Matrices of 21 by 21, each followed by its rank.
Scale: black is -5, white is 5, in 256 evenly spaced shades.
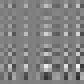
one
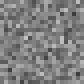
full rank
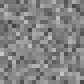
full rank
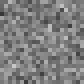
full rank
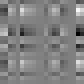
one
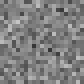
full rank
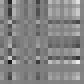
one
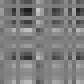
one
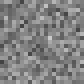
full rank
